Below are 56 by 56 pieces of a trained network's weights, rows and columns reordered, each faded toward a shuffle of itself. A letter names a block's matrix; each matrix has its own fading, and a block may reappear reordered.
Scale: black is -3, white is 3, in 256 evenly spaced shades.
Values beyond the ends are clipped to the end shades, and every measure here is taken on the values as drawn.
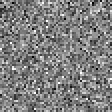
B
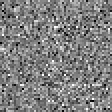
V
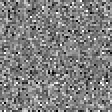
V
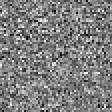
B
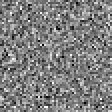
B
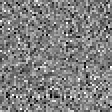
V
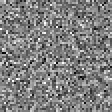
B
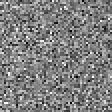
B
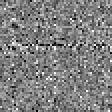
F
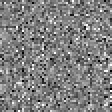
F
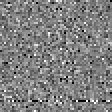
V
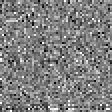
V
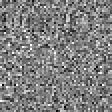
B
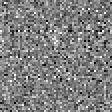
V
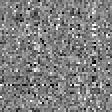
F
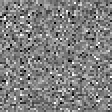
F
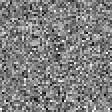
B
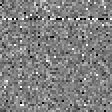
V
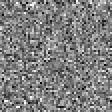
B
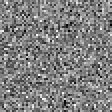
B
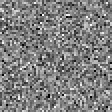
B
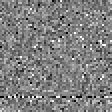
V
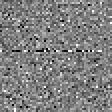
V
